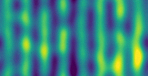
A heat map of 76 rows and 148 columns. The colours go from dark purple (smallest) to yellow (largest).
There are no lone odd cells. The ninth with the highest average is the bottom right. Stripes running up and down repeat 8 times from left to right.
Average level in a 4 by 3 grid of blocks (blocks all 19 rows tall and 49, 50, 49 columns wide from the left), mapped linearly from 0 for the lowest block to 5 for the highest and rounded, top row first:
213
313
324
205
